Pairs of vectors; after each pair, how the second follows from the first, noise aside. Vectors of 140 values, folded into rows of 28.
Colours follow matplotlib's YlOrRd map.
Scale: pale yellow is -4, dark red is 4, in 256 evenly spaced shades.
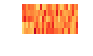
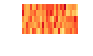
reversed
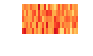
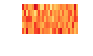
wrapped around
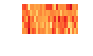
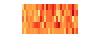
wrapped around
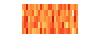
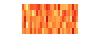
reversed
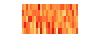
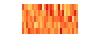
reversed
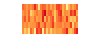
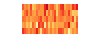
wrapped around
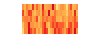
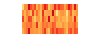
wrapped around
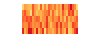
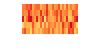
wrapped around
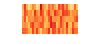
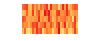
reversed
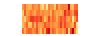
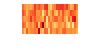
wrapped around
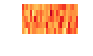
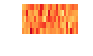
wrapped around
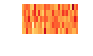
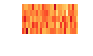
reversed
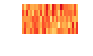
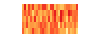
wrapped around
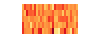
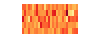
wrapped around
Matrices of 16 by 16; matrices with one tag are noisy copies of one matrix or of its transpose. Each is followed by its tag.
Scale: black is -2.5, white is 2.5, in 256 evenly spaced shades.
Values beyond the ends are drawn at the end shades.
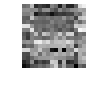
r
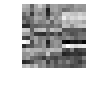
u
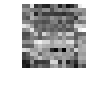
r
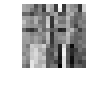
u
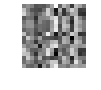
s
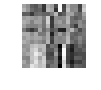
u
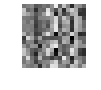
s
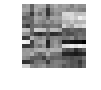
u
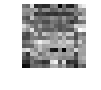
r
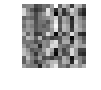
s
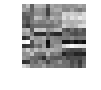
u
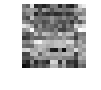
r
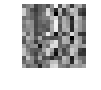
s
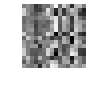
s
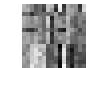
u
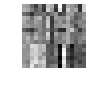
u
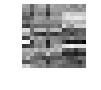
u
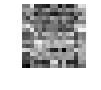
r
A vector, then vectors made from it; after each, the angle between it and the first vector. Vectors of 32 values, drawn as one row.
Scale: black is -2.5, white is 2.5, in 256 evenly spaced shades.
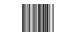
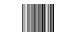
orthogonal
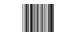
nearly opposite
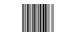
partly aligned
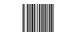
orthogonal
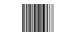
partly aligned
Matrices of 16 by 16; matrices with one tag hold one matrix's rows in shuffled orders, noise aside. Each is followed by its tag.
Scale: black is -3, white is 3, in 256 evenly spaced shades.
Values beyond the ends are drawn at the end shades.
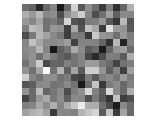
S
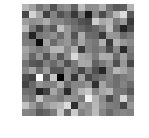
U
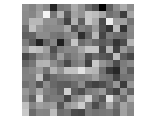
S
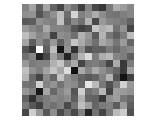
U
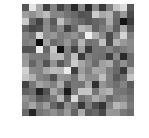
U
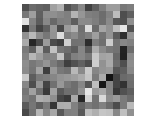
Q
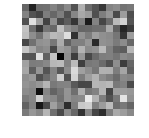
U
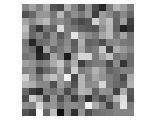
U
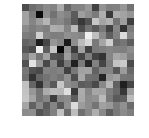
U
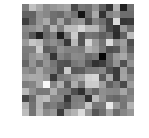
S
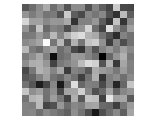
S
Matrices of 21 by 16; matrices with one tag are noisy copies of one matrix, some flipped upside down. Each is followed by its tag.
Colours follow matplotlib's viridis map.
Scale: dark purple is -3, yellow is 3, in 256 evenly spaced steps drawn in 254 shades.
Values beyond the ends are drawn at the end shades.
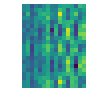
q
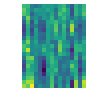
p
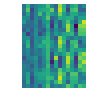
q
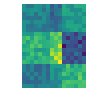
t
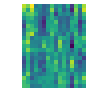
p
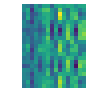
q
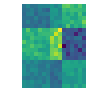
t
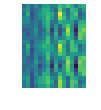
q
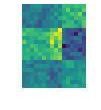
t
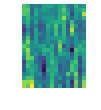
p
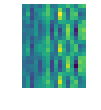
q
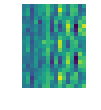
q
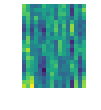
p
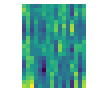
p
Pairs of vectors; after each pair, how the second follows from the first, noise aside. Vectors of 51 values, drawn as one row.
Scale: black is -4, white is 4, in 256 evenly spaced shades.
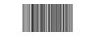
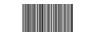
shuffled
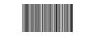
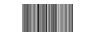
shuffled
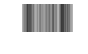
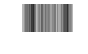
reversed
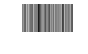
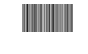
shuffled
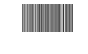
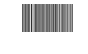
reversed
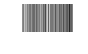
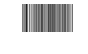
shuffled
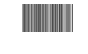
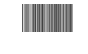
reversed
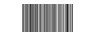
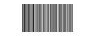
shuffled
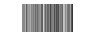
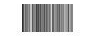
reversed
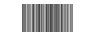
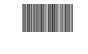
shuffled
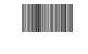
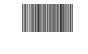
shuffled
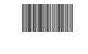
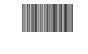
reversed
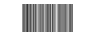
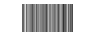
shuffled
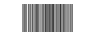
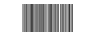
shuffled
